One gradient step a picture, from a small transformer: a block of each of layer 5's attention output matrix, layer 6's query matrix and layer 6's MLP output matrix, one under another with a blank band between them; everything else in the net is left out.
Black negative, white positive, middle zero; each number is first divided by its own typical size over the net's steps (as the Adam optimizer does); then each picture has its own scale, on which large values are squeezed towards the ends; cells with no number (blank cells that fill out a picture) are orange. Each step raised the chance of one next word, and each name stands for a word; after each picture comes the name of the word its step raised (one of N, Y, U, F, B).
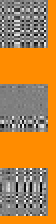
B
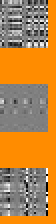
B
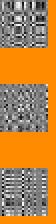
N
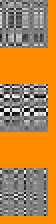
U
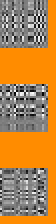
U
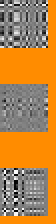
U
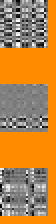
B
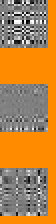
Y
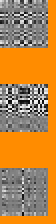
Y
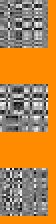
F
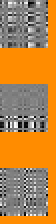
N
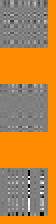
Y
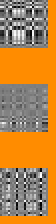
F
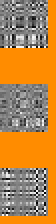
U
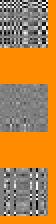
F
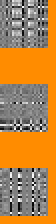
F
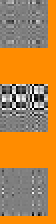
Y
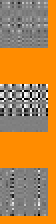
N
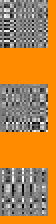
B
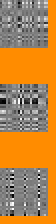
N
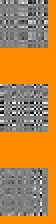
Y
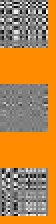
F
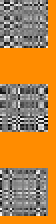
U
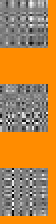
N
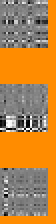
Y
